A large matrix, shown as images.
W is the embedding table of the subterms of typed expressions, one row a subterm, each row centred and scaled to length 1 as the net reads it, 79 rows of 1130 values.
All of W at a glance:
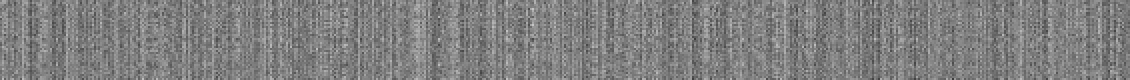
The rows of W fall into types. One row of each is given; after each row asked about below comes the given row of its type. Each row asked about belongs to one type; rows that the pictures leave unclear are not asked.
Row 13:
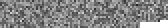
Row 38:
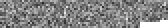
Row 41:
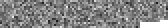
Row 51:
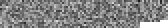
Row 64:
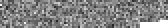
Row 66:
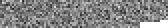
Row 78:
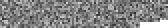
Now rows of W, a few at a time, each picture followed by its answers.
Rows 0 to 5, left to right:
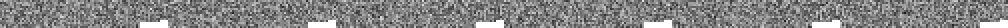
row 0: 13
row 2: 13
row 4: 13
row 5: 64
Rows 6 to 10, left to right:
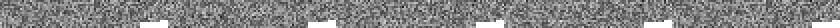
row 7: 38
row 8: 78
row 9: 51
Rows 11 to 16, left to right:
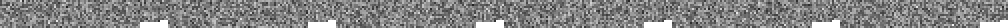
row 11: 66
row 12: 41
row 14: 66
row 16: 13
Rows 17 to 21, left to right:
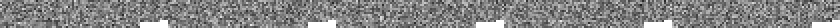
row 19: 51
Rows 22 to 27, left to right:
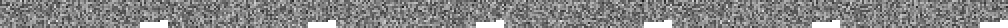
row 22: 66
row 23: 66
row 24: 78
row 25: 51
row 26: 66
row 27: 66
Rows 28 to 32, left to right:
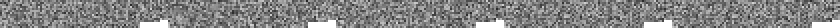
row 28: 51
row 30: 78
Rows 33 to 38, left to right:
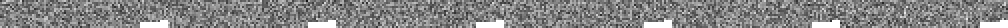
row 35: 78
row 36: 51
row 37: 13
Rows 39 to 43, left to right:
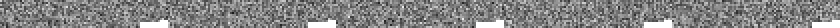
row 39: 64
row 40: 64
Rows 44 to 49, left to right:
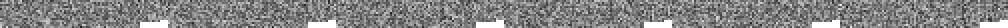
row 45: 51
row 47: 13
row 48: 51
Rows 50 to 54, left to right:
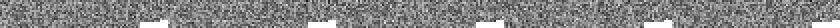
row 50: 51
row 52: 66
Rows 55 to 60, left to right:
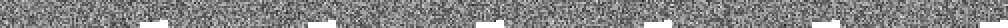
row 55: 78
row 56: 78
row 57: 13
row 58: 78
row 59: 64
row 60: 13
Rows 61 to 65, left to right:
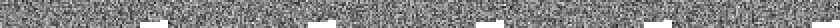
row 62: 78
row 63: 66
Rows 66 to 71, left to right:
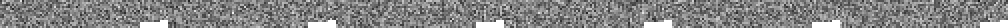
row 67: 64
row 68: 13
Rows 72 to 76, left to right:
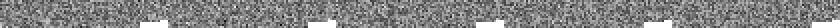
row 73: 41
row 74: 64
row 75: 66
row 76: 51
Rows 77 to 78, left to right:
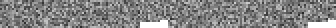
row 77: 41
